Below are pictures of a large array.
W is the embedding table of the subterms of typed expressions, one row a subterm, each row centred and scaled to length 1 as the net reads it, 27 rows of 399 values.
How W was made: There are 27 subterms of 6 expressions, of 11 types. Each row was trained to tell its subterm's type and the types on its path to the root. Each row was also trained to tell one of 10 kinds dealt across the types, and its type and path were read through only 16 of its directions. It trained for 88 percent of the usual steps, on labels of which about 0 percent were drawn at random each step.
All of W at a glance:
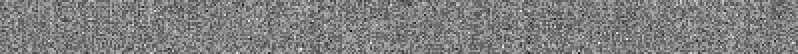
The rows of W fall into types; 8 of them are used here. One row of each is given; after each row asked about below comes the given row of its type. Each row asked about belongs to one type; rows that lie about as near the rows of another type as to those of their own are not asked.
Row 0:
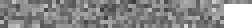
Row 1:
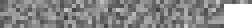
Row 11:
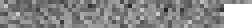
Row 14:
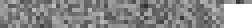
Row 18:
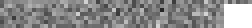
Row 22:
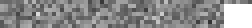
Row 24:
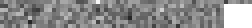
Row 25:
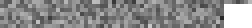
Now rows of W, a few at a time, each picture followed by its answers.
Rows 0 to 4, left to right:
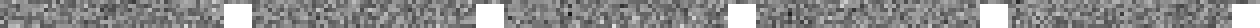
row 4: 18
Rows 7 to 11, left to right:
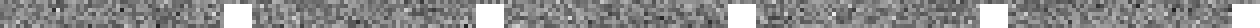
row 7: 1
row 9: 0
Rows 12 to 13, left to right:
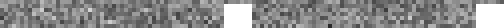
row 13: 1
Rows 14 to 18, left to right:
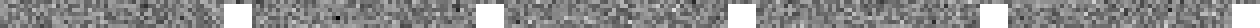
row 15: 1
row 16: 18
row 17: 0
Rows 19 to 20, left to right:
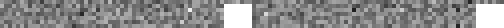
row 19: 0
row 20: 1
